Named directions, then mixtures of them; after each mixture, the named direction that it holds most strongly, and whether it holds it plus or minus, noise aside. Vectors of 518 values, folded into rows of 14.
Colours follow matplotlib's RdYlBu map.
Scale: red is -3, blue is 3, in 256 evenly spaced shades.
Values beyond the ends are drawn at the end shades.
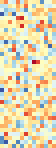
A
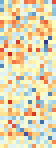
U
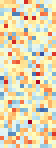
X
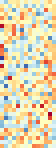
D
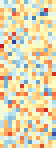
X, minus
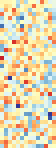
D, minus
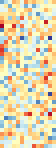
D, plus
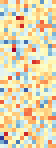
A, plus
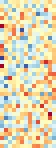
D, plus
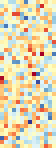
X, minus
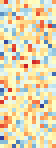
A, plus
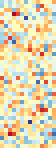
X, minus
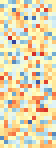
X, minus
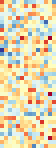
U, minus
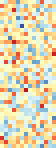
A, minus
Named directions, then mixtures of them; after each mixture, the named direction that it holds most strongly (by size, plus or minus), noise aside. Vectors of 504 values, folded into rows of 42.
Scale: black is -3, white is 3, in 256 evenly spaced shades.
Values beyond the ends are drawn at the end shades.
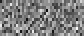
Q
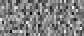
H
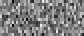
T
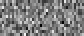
Q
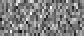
H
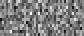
H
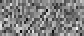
Q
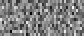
H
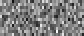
T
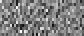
Q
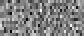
H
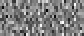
H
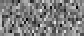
T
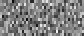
T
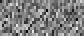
Q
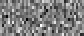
T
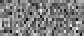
Q
